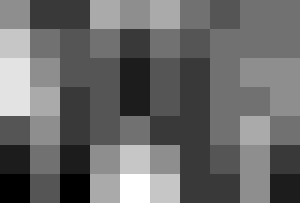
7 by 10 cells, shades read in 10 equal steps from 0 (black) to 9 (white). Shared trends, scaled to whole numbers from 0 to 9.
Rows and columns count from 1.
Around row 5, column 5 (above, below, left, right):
1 7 3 2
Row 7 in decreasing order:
9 7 6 5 3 2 2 1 0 0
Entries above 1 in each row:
10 10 9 9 10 8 7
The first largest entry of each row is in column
4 1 1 1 9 5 5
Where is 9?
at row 7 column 5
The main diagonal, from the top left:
5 4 3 3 4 5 2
